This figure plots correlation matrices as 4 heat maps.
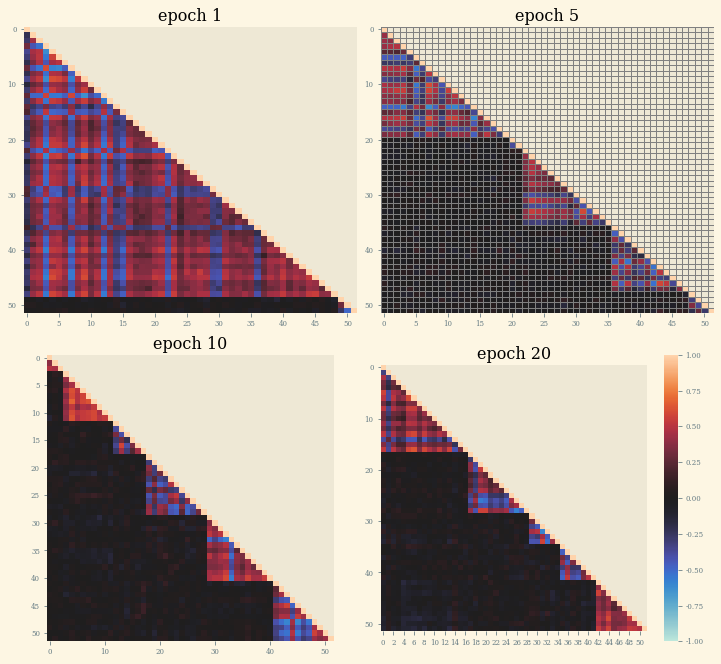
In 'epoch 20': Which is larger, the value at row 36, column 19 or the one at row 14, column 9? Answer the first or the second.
the first
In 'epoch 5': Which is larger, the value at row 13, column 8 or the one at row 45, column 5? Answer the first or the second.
the first
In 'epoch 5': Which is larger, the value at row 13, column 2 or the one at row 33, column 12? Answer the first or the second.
the first
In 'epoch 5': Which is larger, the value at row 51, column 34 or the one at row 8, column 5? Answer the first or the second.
the first
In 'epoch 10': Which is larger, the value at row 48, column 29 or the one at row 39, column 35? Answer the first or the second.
the second
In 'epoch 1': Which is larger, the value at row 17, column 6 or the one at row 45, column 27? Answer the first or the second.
the second
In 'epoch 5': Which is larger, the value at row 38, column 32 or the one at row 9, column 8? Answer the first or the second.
the first
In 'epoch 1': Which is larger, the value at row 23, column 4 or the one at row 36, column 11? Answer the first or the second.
the first
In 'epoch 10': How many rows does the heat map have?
52
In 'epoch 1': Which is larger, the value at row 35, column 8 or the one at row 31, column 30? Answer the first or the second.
the first
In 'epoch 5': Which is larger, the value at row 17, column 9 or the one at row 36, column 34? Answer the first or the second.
the second
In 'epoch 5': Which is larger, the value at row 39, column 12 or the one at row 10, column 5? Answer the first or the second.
the first
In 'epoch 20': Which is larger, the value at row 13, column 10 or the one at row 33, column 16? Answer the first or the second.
the first
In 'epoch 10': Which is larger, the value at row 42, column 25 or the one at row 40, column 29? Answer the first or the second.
the second
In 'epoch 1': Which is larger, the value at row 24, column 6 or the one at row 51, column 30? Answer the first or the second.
the first
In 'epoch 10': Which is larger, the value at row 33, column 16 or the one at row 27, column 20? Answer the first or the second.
the second
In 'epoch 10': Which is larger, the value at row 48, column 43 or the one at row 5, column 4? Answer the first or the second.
the second
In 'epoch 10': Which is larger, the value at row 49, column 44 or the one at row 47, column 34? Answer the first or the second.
the first
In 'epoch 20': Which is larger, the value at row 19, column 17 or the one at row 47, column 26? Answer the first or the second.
the first
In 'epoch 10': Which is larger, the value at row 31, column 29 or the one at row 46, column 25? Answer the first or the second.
the first
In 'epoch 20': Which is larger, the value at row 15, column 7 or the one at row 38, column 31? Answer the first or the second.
the first
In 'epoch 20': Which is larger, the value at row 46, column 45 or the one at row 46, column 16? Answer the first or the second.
the first
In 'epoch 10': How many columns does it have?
52
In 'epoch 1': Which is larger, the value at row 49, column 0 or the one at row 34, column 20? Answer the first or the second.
the second
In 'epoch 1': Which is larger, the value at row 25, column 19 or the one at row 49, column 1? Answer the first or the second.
the first
